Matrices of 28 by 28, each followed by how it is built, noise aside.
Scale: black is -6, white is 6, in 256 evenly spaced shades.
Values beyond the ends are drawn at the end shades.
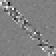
banded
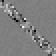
banded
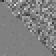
upper triangular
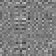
low rank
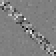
banded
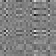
low rank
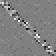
banded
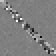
banded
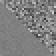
upper triangular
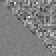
upper triangular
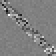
banded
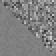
upper triangular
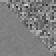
upper triangular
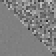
upper triangular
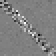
banded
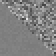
upper triangular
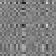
low rank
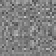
low rank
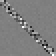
banded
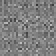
low rank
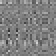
low rank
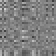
low rank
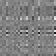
low rank
